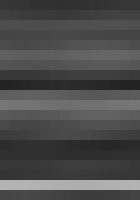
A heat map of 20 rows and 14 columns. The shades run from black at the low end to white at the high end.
Histogram: skewed, a long tail of high values. Average level on the scale: 30%. Grain: streaks across. Odd lines: row 19.
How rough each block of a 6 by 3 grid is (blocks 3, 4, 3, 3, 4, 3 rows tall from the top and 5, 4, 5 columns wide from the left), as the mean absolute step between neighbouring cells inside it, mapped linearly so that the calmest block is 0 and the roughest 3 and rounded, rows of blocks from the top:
000 | 000 | 111 | 000 | 000 | 333
